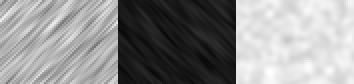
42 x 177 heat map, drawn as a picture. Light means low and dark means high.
It is made of 1 by 3 panels. Panel 1,1: low, slanting up to the right. Panel 1,2: very high, slanting down to the right, faint in contrast. Panel 1,3: very low, blotchy, faint in contrast.
